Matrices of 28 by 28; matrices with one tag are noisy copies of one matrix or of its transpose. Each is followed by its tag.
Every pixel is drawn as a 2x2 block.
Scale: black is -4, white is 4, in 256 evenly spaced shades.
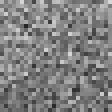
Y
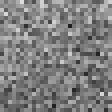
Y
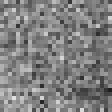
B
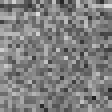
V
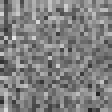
V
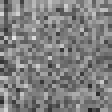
V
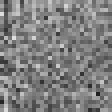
V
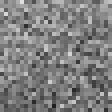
Y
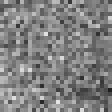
B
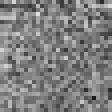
V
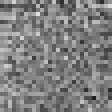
V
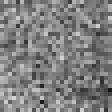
B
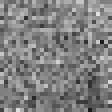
B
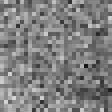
B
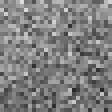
Y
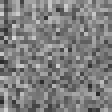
V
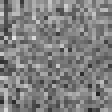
V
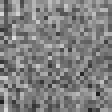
V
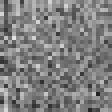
V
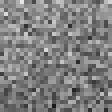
Y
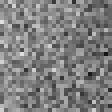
Y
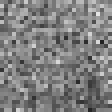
B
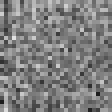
V
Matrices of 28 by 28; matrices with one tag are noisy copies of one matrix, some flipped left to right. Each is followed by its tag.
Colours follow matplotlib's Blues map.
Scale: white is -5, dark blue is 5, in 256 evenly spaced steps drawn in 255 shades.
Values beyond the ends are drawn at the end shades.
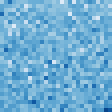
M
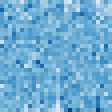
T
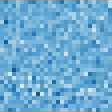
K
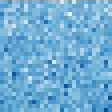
M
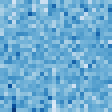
T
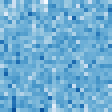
T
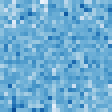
T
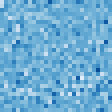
K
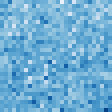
M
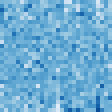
T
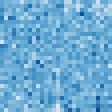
T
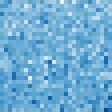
M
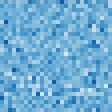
K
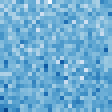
M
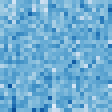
T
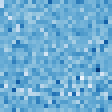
K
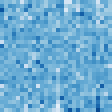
T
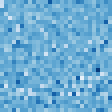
K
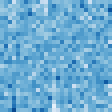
T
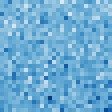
M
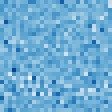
K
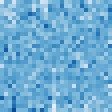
T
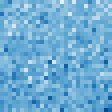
M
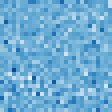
K
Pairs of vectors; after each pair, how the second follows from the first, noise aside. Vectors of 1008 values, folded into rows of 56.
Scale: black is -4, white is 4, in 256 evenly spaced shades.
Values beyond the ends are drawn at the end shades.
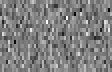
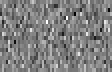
copied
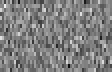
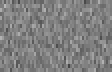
shrunk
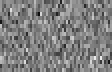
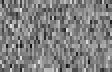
shuffled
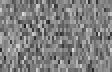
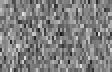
copied
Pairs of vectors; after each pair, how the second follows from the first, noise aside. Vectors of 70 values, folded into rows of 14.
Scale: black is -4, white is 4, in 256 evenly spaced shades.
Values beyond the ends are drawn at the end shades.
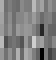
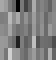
wrapped around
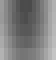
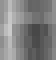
wrapped around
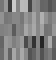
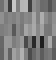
copied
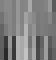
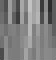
reversed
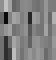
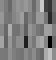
reversed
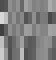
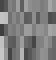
copied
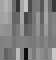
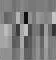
wrapped around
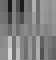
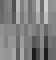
reversed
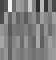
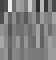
copied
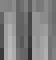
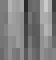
reversed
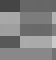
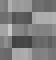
wrapped around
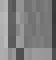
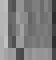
copied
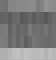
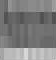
copied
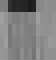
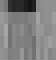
copied
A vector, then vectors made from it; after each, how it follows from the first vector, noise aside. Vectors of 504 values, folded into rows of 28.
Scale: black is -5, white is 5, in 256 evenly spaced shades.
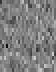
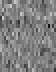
reversed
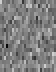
sign-scrambled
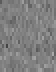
shrunk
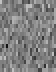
sign-scrambled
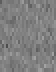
shrunk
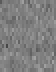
shrunk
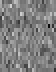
reversed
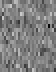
reversed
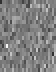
sign-scrambled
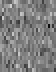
reversed
